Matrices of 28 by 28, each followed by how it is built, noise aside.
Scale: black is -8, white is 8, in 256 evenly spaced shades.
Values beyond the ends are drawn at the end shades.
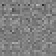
low rank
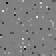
sparse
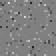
sparse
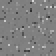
sparse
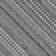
Toeplitz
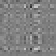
low rank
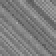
Toeplitz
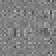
low rank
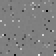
sparse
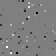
sparse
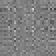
low rank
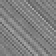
Toeplitz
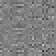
low rank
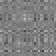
low rank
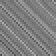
Toeplitz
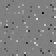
sparse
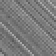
Toeplitz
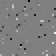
sparse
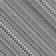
Toeplitz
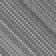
Toeplitz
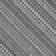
Toeplitz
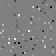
sparse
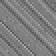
Toeplitz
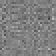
low rank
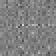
low rank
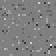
sparse
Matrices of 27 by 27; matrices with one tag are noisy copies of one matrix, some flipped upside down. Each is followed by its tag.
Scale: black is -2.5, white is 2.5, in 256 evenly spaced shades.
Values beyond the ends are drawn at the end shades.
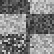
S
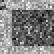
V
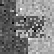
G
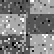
S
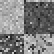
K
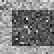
V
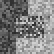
G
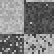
K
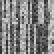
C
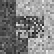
G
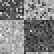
K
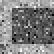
V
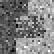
G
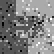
G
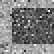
V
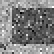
V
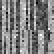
C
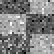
S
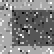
V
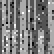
C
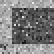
V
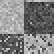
K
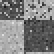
K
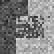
G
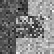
G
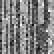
C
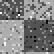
K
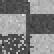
S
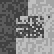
G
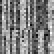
C
